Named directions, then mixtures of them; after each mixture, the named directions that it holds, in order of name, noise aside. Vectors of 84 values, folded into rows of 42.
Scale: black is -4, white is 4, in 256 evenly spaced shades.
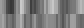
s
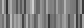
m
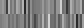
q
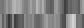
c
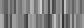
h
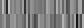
m, q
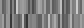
h, m, q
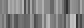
c, q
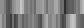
c, s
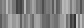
c, q, s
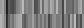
h, m, s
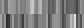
c, h, m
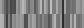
h, s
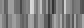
h, m, s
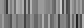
h, q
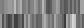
c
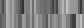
c, m, s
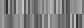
h, q, s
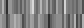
h, m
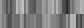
c, q, s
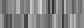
c, h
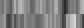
c, s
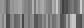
c, m, s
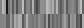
m, s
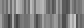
c, h, q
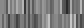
c, q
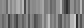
c, q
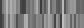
h, s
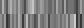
c, m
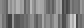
c, h, q
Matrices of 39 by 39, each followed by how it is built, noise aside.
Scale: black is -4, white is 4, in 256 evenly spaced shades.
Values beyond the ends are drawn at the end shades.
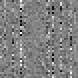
uneven columns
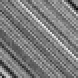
Toeplitz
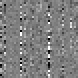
uneven columns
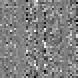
uneven columns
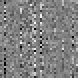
uneven columns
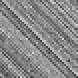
Toeplitz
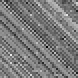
Toeplitz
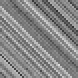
Toeplitz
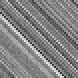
Toeplitz
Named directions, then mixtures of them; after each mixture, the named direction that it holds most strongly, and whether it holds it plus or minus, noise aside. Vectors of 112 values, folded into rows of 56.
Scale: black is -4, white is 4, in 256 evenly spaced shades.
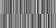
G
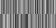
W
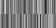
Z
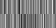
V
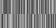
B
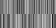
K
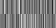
V, minus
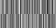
V, minus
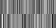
K, plus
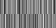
V, plus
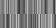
Z, plus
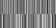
K, plus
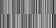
K, plus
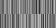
V, minus
